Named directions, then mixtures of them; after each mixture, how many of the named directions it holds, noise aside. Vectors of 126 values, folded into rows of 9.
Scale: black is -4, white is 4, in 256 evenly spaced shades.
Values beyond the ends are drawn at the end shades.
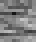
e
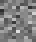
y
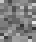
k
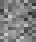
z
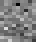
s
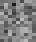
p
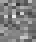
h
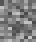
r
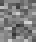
three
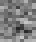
three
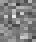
one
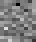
one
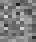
three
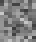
three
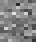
two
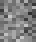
one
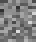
one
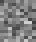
two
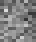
one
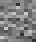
three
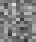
one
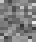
one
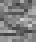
two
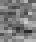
three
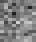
three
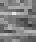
one
